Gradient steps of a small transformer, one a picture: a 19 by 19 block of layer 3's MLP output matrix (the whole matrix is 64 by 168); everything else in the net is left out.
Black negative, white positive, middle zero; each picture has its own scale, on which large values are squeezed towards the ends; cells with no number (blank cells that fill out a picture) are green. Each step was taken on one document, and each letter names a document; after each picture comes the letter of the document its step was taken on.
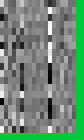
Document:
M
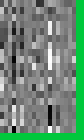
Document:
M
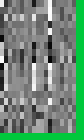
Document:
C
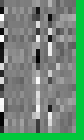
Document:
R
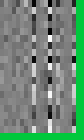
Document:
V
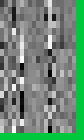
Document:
M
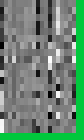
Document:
R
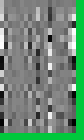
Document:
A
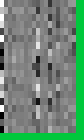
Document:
R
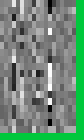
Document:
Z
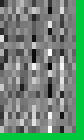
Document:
C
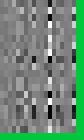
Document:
V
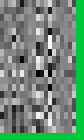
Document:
Z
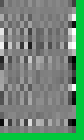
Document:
A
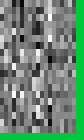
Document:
Z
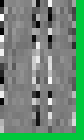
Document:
R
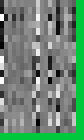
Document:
R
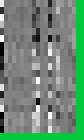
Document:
R
